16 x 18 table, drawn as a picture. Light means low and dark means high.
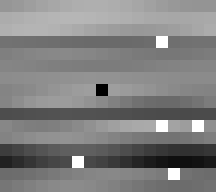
Streaks run across, left to right. Six lone cells stand out: one far higher and five far lower than their neighbours. The bottom right is the ninth with the highest average.
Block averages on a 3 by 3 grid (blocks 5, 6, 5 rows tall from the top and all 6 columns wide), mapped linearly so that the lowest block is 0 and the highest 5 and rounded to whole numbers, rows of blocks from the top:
0 0 0 / 2 2 2 / 4 3 5
